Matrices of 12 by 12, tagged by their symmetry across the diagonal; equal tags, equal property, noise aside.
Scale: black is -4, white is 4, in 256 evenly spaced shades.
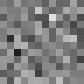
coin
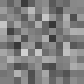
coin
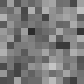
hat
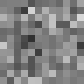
hat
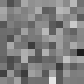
coin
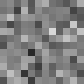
coin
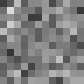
hat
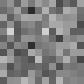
coin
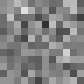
hat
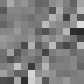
coin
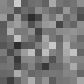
hat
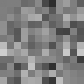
coin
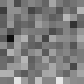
hat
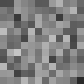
hat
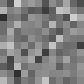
coin
